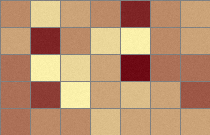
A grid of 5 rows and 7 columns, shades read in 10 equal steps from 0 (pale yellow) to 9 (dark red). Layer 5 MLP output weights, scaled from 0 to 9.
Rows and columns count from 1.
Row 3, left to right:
5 0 1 3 9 5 5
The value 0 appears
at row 2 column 5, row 3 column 2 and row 4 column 3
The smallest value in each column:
3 0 0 1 0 3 3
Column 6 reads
4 4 5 3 3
